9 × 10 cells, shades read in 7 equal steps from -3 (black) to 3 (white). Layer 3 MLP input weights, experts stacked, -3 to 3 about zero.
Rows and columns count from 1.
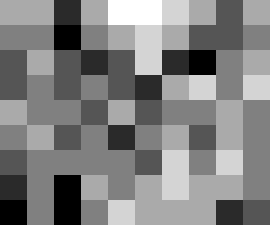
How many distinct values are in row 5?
3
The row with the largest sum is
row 1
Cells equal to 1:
23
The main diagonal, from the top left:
1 0 -1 0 1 0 2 1 -2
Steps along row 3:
up down down up up down down up up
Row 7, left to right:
-1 0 0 0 0 -1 2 0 2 0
